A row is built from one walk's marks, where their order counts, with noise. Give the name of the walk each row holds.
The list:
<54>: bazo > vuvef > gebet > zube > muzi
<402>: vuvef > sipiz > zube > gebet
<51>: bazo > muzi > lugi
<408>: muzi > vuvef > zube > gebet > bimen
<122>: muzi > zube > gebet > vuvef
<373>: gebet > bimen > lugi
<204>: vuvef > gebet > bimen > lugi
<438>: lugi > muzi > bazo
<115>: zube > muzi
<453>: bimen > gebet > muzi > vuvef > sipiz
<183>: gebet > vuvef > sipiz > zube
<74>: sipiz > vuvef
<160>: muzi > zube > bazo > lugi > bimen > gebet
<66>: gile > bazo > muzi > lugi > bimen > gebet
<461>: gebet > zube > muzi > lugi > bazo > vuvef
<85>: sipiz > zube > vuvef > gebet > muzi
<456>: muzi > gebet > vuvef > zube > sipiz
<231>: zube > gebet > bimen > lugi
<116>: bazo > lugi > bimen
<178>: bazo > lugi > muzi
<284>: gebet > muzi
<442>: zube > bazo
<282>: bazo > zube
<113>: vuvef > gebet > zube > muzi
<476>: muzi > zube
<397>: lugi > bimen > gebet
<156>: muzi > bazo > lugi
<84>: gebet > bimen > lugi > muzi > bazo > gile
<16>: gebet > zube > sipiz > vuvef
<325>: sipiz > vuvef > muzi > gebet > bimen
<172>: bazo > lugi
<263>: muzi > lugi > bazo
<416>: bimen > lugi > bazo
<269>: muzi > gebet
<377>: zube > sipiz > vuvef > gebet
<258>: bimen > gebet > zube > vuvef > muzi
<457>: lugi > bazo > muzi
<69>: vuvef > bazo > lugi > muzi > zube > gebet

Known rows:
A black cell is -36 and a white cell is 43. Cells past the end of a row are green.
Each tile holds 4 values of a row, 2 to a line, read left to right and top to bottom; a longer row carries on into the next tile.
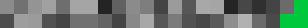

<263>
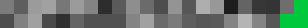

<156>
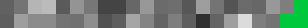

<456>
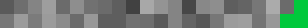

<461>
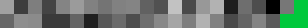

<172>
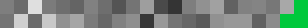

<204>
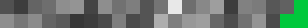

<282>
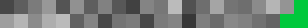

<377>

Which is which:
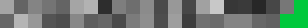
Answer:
<438>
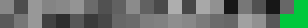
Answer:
<51>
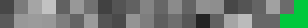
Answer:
<122>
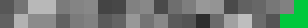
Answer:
<408>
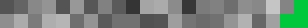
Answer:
<16>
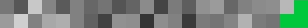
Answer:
<402>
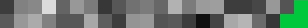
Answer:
<476>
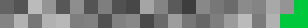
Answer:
<183>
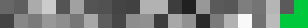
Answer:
<284>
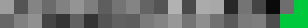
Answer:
<178>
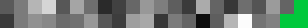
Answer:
<269>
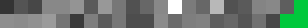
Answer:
<442>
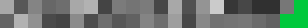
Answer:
<457>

